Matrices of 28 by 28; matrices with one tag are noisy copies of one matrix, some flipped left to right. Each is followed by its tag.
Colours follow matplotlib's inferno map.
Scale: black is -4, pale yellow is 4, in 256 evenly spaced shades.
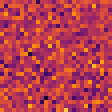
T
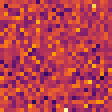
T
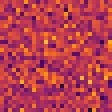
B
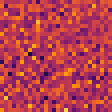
T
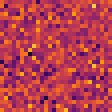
T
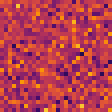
T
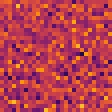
T
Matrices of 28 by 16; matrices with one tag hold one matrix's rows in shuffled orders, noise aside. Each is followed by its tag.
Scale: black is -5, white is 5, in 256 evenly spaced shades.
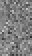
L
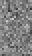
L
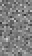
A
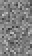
L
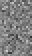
L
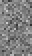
L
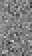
L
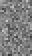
L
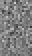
L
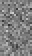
L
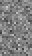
A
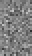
L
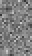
A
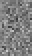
L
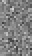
L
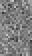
L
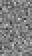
A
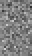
L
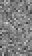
A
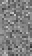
L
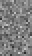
A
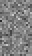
A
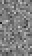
A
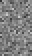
A
